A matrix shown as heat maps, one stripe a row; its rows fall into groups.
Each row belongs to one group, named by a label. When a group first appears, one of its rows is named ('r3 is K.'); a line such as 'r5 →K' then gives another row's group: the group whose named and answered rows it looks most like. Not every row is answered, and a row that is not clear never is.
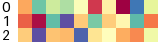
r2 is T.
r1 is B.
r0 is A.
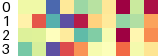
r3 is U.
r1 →B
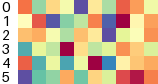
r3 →U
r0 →T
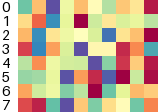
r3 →T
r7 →B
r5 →A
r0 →U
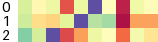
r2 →U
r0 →U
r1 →T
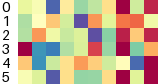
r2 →U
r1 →T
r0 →U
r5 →U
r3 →A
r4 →A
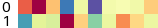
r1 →U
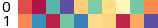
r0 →B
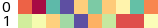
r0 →B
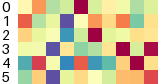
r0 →B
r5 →U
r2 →A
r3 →U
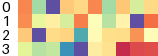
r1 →A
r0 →A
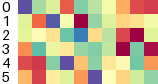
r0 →U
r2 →T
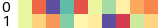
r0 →B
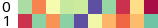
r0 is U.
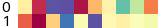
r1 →B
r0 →B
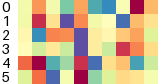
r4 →B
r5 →B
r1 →B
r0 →B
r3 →T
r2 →T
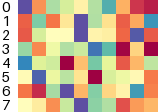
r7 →T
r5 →A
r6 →B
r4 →U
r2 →A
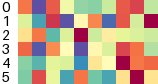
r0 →T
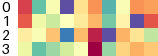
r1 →A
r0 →A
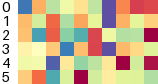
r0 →U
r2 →A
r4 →U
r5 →B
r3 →A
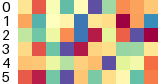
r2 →A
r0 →B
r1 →T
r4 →A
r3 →B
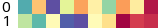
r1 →T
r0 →U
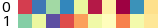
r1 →U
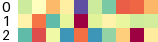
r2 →B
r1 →B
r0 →T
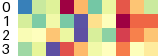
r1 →T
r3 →U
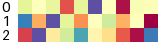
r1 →U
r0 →U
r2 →T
